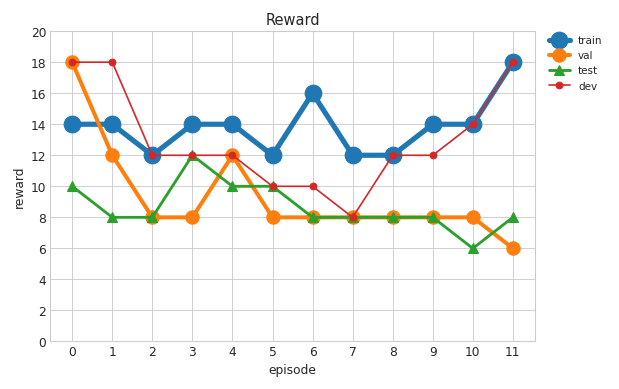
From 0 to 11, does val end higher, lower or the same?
lower
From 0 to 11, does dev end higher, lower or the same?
the same
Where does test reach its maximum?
3
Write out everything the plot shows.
Title: Reward
x-axis: episode, ticks 0 1 2 3 4 5 6 7 8 9 10 11
y-axis: reward, ticks 0 2 4 6 8 10 12 14 16 18 20
Legend: train, val, test, dev
Values:
train: 14 14 12 14 14 12 16 12 12 14 14 18
val: 18 12 8 8 12 8 8 8 8 8 8 6
test: 10 8 8 12 10 10 8 8 8 8 6 8
dev: 18 18 12 12 12 10 10 8 12 12 14 18
